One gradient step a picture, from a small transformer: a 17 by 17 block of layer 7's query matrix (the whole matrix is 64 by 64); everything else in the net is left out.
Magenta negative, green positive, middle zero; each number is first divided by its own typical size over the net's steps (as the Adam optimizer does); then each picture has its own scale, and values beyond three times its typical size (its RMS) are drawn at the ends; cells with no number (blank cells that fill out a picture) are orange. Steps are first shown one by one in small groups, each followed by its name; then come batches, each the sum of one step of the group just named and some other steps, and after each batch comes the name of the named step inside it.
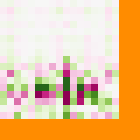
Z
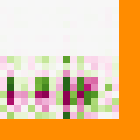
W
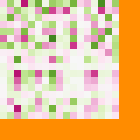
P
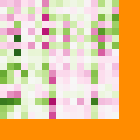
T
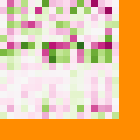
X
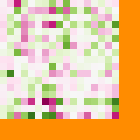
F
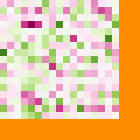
X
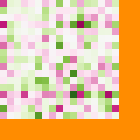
W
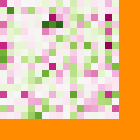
X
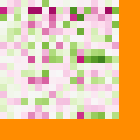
X
